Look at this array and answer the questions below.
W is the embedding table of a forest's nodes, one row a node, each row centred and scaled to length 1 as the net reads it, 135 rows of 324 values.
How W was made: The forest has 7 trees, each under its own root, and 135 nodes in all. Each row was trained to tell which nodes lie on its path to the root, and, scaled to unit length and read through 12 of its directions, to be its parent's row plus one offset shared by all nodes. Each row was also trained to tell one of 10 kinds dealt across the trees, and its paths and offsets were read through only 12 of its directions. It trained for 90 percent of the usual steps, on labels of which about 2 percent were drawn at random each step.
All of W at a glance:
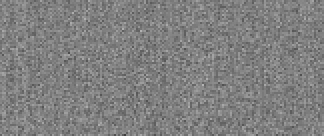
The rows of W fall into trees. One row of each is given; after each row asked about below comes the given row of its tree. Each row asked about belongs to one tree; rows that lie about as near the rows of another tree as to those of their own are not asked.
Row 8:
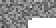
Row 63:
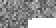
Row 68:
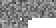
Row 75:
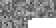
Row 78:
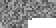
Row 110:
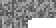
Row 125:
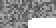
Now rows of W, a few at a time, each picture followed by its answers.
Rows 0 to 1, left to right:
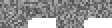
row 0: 8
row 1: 75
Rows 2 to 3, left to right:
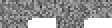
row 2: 110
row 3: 63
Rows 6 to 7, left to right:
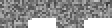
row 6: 75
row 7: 125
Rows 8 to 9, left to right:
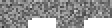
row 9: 78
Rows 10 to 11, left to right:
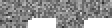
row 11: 68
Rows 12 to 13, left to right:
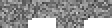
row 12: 78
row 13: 8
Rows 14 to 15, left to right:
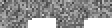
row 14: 68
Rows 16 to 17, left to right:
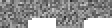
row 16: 63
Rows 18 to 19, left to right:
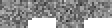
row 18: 68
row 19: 78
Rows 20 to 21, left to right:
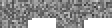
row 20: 63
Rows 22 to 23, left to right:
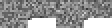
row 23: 110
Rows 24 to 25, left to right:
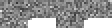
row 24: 75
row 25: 78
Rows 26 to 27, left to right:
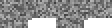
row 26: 75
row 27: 63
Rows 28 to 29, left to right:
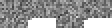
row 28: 63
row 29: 110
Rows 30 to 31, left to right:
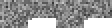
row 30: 78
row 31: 8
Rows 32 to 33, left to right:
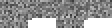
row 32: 125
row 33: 75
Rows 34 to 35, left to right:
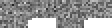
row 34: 75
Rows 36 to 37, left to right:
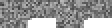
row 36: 110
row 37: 75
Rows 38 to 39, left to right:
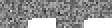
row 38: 68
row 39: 75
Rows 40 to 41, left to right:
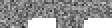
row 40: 125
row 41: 68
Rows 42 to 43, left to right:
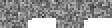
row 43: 78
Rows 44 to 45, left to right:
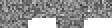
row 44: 8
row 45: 125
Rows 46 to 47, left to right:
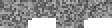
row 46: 68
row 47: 125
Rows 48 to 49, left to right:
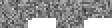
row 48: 75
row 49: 8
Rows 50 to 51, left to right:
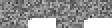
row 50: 75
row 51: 75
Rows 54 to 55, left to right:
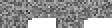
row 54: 68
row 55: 8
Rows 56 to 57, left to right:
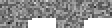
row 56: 8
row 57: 78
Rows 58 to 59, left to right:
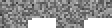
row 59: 63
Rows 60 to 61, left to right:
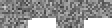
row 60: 8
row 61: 78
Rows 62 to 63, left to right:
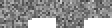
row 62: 75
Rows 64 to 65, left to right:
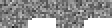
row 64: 8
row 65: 78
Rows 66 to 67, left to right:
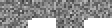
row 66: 78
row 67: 110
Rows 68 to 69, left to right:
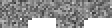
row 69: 68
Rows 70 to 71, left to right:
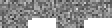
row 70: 110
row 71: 125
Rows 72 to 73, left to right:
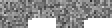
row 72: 78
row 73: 110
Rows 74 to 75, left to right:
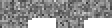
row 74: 78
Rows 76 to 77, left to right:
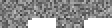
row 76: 110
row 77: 63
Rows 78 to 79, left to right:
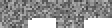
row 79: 125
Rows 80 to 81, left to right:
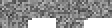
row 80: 68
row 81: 8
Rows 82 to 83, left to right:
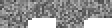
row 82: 68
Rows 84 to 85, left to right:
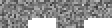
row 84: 75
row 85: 125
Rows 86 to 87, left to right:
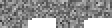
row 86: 8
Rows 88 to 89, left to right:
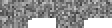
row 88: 110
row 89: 78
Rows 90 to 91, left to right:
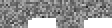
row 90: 8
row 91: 75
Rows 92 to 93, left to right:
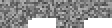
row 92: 8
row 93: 68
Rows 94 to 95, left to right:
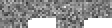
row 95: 68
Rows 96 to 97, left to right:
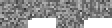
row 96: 75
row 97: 68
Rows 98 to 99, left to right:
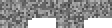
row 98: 78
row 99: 125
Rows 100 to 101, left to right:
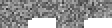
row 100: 8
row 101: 78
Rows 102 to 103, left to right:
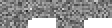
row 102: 68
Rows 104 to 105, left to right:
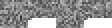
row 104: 110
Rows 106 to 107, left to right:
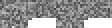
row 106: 68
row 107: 68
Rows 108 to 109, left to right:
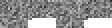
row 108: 125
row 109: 110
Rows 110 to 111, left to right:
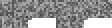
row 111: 8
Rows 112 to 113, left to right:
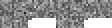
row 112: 110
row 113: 78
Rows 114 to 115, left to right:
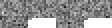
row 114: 78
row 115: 110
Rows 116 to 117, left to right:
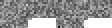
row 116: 78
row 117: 110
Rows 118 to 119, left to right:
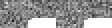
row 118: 110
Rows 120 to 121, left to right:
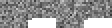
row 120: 125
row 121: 75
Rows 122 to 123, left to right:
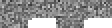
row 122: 125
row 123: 125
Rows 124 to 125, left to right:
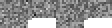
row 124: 125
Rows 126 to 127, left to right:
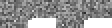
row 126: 75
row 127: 68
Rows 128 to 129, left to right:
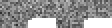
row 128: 8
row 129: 75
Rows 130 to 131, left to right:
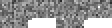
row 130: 110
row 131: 75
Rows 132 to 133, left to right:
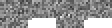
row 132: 78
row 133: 75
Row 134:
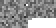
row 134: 125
